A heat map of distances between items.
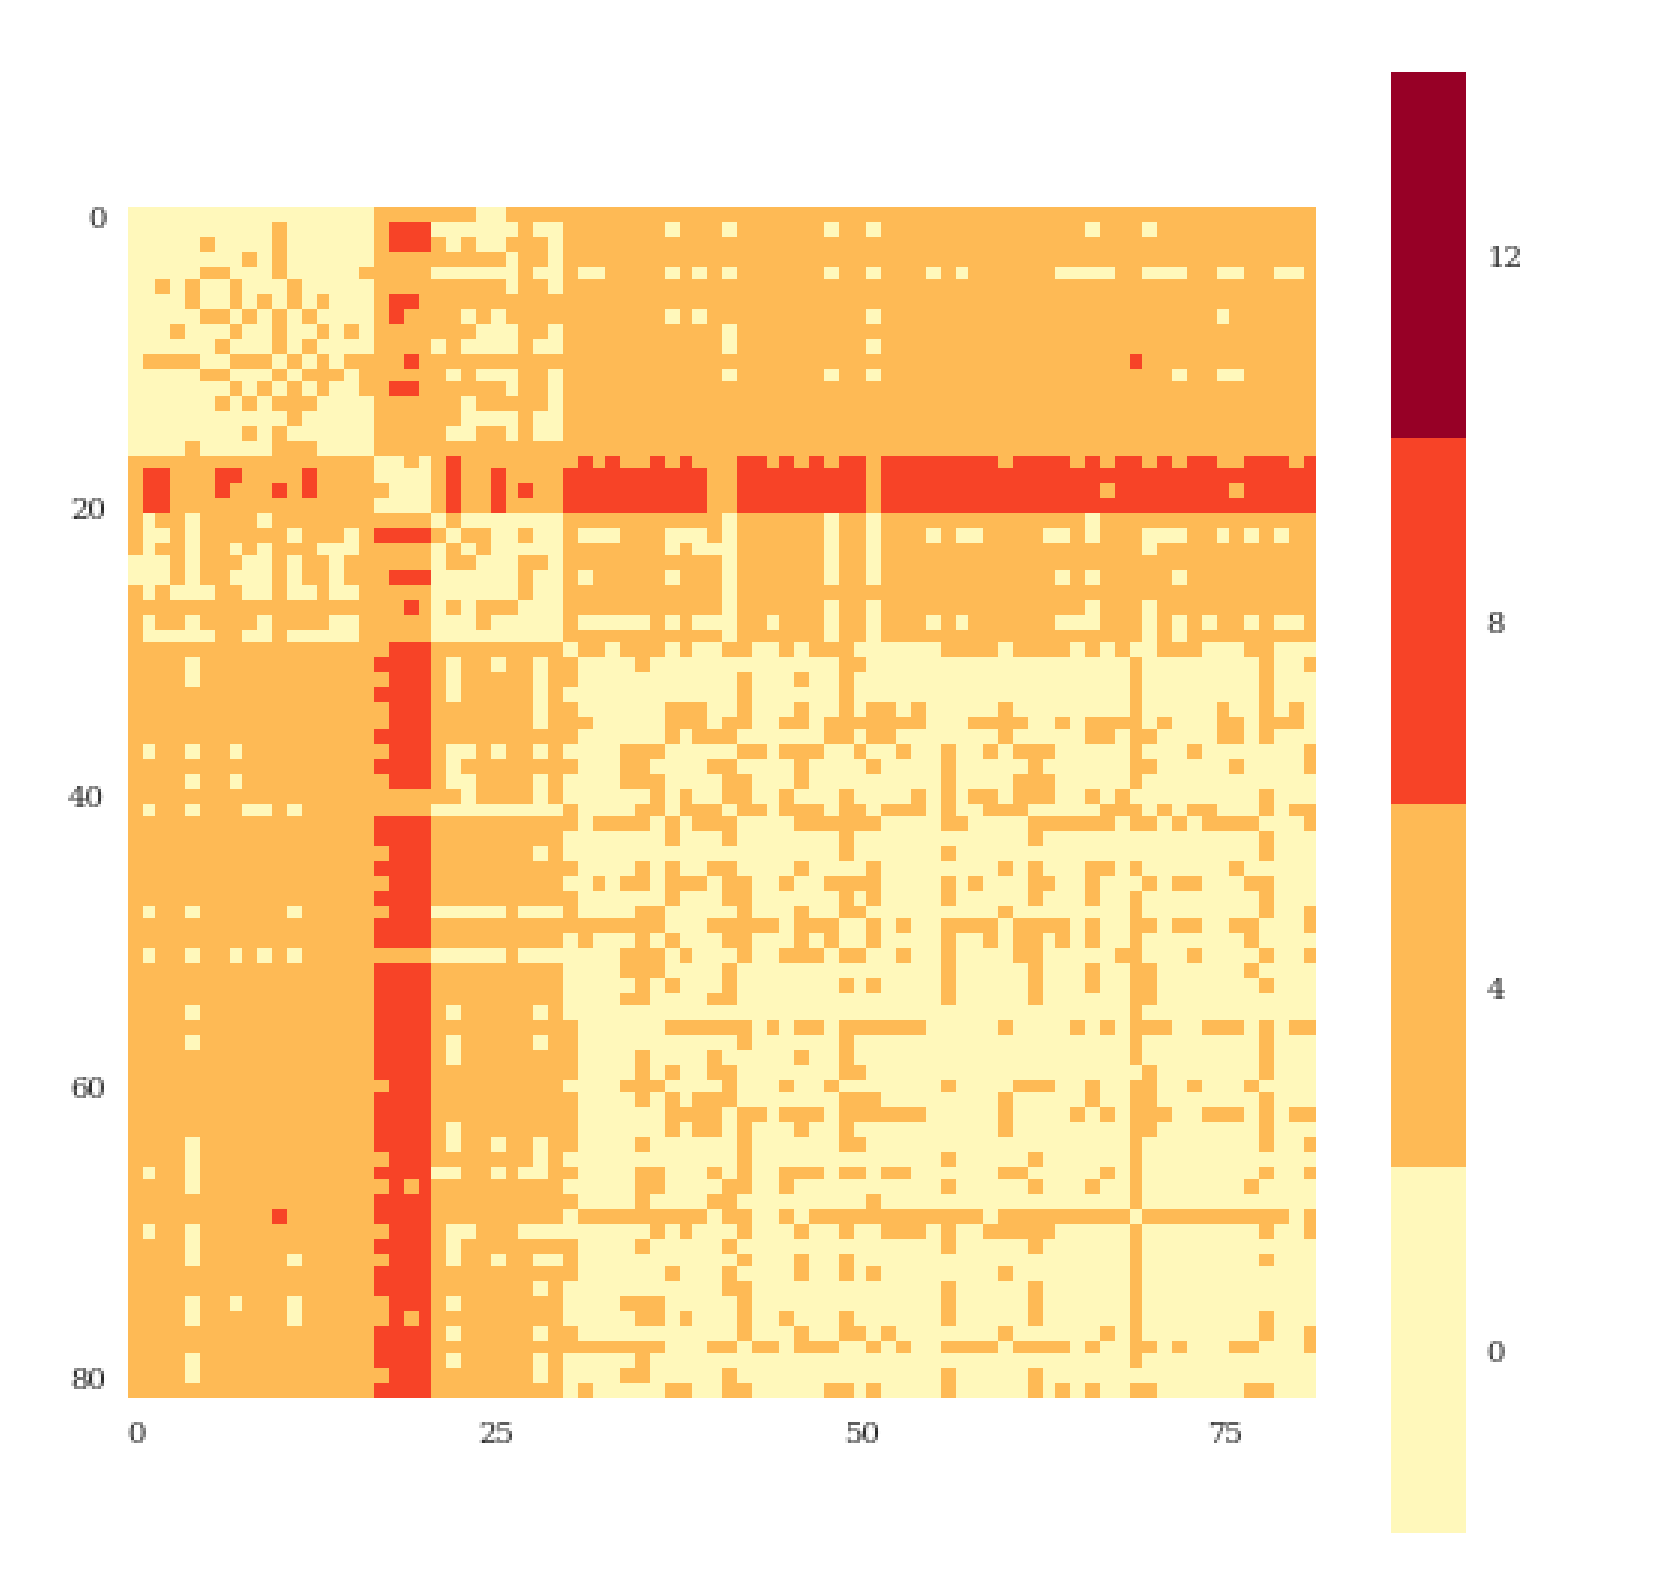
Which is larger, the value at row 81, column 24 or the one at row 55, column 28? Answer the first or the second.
the first
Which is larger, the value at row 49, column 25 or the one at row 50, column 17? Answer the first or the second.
the second
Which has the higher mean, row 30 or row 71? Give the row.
30
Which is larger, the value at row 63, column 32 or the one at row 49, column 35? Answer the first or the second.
the second
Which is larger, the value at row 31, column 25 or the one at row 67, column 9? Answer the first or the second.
the second
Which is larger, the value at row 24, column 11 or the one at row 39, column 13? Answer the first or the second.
the second
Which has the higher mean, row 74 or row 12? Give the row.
12
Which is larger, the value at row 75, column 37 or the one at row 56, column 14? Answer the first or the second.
the second
